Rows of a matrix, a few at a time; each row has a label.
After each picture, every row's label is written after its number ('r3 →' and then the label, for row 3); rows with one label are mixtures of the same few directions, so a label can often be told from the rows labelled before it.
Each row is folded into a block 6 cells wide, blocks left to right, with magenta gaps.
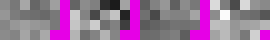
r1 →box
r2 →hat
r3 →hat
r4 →hat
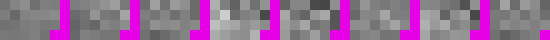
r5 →hat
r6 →hat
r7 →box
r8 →hat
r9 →hat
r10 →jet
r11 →hat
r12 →box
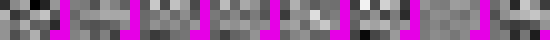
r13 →hat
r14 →box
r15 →box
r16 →box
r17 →jet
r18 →box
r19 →hat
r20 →box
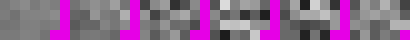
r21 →hat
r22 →hat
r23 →hat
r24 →box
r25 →box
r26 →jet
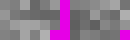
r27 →box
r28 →hat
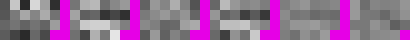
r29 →box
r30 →box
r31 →jet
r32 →box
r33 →box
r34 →jet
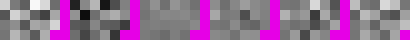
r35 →hat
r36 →hat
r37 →box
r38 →jet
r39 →jet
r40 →hat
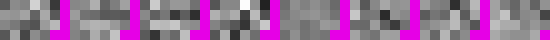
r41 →jet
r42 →box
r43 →box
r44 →jet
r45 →jet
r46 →jet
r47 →jet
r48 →hat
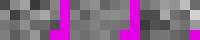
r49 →hat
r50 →hat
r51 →hat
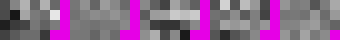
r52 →hat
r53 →box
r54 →box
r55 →box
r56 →jet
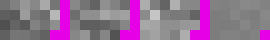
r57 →hat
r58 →box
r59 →hat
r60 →hat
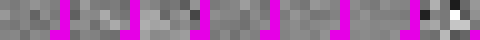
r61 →jet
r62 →jet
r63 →hat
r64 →jet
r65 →hat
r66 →hat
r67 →jet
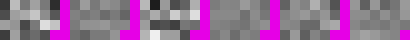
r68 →jet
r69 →box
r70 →box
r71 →jet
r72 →jet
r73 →box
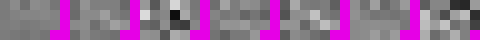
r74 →box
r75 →jet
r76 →jet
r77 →box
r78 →jet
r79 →box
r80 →hat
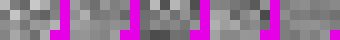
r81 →hat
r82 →hat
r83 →box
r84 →hat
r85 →box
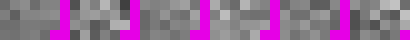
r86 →hat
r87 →jet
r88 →hat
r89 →hat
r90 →hat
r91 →hat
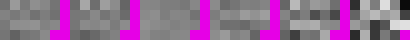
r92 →box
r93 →box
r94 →hat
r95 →box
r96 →box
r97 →jet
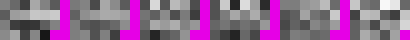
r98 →box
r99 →box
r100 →box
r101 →box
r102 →hat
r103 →hat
